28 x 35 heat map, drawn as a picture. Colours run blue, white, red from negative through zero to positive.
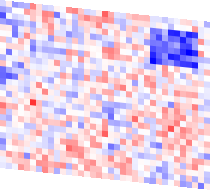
Ninth with the lowest average: top right. Stripes: none. Odd patch: lower, in the top right. Average level on the scale: 50%.
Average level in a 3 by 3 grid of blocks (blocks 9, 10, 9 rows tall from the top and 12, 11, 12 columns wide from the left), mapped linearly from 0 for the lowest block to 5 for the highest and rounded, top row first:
340 / 335 / 454
